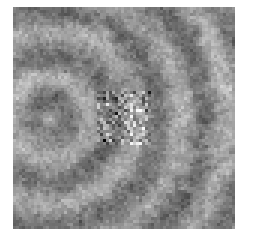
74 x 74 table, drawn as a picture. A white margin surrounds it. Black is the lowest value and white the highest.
Odd patch: rougher, in the centre. Seam: none. Grain: blotchy. Roughest part: centre. Slope: none. Rings: centred on the middle left.
